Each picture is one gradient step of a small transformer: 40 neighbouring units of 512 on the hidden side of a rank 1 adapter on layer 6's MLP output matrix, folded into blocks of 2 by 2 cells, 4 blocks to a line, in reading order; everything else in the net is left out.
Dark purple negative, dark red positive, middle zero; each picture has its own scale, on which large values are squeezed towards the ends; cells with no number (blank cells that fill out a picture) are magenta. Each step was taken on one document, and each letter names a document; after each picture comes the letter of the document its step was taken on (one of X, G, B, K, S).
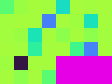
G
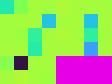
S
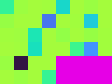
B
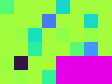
G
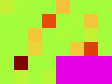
S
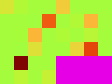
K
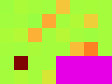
K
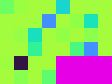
G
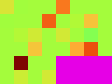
S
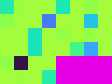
B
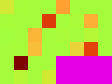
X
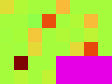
K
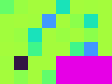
G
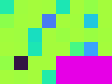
B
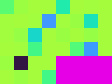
G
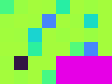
B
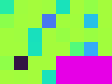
B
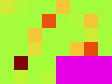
S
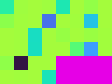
B
